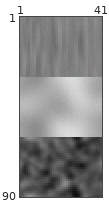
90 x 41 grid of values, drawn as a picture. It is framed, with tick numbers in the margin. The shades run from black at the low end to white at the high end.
It is made of 3 by 1 panels. Panel 1,1: middling, streaked downward, faint in contrast. Panel 2,1: high, smooth. Panel 3,1: low, blotchy.
